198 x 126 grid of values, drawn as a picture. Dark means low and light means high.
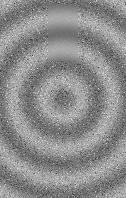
Odd rows or columns: none. Odd patch: calmer, in the top middle. Rings: centred on the centre. Calmest part: top middle.
